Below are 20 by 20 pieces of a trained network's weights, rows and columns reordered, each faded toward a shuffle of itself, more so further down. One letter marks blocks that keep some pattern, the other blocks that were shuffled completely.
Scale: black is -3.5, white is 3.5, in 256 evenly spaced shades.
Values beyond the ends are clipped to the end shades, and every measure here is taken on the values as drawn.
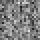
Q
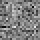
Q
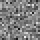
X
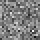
X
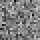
X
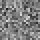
Q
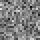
X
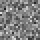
X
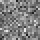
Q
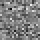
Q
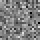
Q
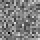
Q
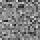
Q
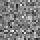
Q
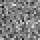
X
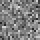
X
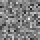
X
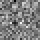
Q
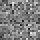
Q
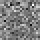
Q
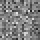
Q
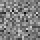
Q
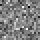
X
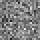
X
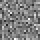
X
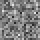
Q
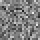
X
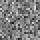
X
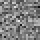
Q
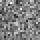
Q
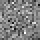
X
